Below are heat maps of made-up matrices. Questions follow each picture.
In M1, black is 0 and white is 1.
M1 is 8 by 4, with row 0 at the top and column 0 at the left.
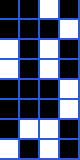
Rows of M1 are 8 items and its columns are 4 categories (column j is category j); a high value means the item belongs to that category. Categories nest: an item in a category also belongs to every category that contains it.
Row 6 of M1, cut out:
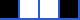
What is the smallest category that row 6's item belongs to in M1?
1
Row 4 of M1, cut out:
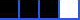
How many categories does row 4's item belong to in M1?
1
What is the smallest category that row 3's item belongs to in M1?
0
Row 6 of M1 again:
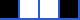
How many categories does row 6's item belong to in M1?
2
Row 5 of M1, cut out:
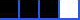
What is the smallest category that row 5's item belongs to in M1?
3
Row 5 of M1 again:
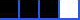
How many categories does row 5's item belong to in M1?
1
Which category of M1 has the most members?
2
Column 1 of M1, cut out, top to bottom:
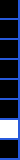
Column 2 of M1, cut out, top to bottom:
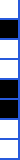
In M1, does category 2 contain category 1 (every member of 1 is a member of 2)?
yes
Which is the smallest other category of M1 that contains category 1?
2
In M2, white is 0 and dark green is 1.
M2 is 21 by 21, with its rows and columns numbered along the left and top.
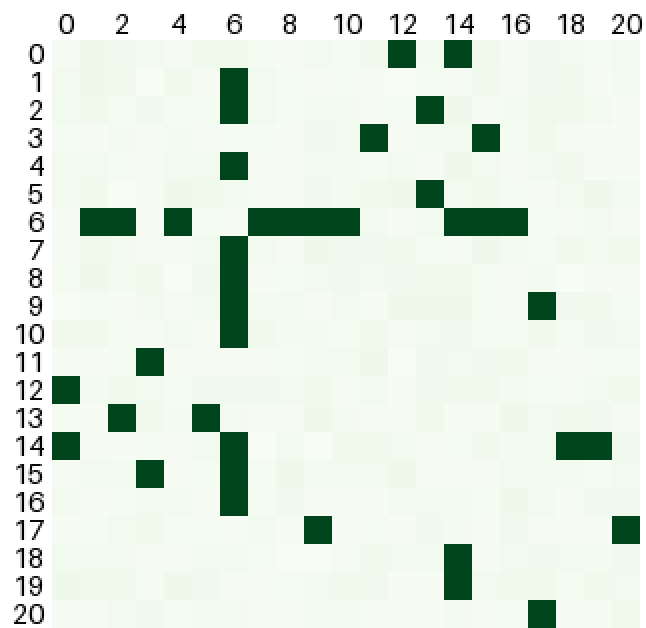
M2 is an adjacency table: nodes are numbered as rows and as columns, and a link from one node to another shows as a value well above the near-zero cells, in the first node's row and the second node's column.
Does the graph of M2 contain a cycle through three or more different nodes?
no
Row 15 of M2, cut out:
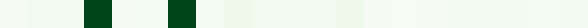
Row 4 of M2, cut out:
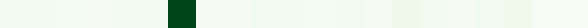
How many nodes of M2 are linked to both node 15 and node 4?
1
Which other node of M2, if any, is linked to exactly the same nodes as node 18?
node 19
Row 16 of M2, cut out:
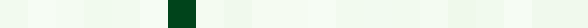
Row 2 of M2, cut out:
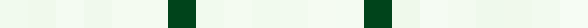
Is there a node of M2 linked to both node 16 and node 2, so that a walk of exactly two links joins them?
yes
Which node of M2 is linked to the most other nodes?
node 6
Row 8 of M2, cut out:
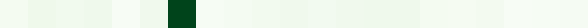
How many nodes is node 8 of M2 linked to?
1
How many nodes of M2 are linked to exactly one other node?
12
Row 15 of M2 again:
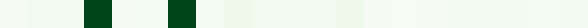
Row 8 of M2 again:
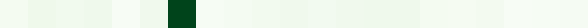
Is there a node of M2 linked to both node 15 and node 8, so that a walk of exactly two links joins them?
yes
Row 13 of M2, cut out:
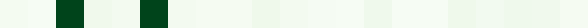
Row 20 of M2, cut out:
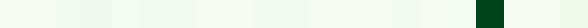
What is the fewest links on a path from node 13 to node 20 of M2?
5
